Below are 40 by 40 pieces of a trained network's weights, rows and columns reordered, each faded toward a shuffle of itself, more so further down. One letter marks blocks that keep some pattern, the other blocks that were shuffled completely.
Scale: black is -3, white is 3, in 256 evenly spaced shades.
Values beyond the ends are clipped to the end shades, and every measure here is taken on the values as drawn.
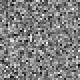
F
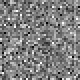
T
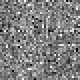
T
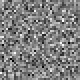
T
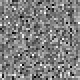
T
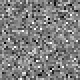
F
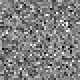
F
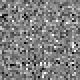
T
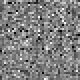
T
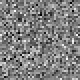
F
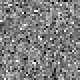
F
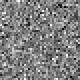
F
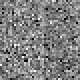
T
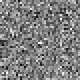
T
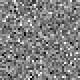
F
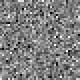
F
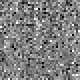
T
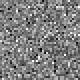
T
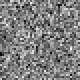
T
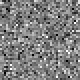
F
